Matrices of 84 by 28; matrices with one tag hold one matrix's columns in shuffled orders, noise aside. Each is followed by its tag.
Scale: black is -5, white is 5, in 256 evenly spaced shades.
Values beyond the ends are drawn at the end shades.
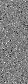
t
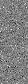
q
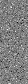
q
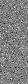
q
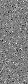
t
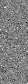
q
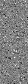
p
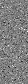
q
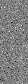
q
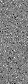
p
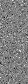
p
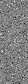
p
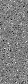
t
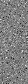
p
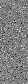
q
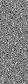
t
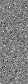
q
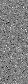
q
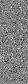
q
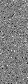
p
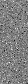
t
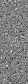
p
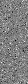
t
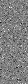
q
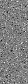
t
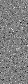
q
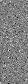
p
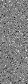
p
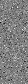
q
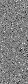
t
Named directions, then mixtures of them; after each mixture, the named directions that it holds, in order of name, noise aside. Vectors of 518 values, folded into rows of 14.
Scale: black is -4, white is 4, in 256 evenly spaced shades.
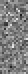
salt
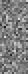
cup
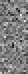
cup, salt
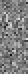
cup, salt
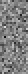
cup, salt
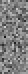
cup, salt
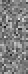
cup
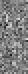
cup, salt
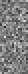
cup, salt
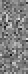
cup, salt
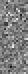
salt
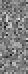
cup, salt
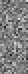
cup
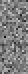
cup, salt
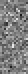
salt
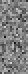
cup, salt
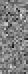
salt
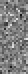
salt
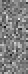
cup
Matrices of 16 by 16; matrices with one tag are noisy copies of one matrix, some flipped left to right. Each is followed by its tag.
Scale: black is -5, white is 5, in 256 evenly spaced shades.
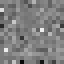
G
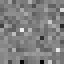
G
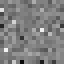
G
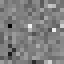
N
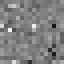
N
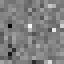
N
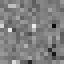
N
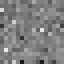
G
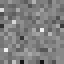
G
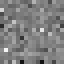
G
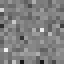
G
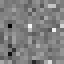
N
